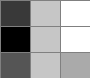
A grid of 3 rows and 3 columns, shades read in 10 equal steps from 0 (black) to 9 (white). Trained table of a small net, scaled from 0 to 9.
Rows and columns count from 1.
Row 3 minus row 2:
3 0 -3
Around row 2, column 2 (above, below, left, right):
7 7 0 9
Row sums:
18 16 16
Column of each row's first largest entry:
3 3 2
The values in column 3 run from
6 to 9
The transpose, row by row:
2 0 3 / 7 7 7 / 9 9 6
